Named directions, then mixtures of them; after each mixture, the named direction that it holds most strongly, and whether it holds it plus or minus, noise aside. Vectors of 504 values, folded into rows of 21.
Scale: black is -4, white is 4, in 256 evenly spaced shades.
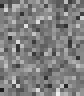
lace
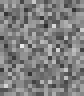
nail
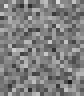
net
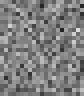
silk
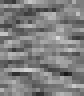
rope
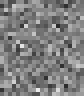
lace, plus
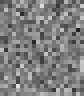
silk, minus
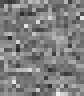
lace, plus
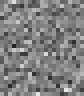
net, plus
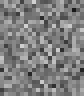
nail, plus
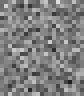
net, plus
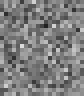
nail, plus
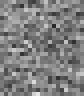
net, plus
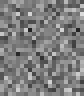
silk, minus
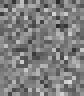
net, minus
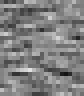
rope, plus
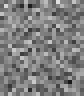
net, plus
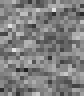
rope, minus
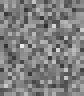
nail, plus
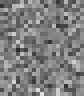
lace, plus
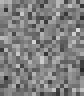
silk, plus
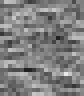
rope, minus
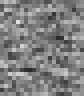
rope, minus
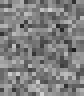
rope, minus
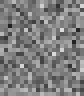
silk, minus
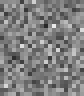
nail, plus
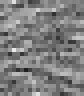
rope, minus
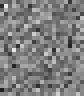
lace, plus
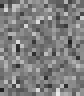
lace, plus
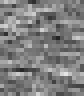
rope, minus
